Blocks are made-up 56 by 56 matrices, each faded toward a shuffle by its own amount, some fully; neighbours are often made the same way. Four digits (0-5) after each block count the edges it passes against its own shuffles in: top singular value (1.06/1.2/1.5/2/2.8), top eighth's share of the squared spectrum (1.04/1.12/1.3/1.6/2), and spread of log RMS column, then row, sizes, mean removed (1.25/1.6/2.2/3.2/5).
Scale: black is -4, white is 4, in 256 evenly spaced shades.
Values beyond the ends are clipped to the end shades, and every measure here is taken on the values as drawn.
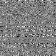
1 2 0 3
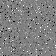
1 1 0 0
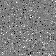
2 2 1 0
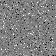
2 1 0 0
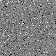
0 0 0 0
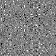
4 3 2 1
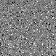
3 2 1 0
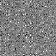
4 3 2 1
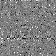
3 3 0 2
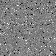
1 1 0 0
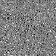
3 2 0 1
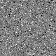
0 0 0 0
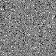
3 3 1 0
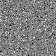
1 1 0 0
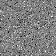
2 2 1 0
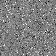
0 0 0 0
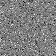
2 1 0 0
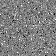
2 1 0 0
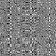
4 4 3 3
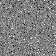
2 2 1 1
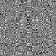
4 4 2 2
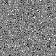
3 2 0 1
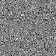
3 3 1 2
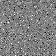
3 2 0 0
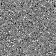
1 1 0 0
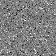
0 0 0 0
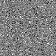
3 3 1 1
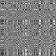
5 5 3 3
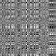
5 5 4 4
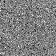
0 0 0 0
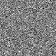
3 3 1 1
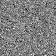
1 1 0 0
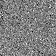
0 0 0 0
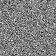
1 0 0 0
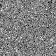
2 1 0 0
